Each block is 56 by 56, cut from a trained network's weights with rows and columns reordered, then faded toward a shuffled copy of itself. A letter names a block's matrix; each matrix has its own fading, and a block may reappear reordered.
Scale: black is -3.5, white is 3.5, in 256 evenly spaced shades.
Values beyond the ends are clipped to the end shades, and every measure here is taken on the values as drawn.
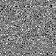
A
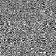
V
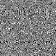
A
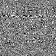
A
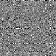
V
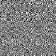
V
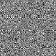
V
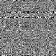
V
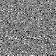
A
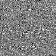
A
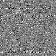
A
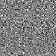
V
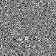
A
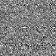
V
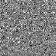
A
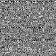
V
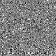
A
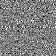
A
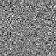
V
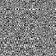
V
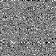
A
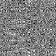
V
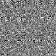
V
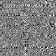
V
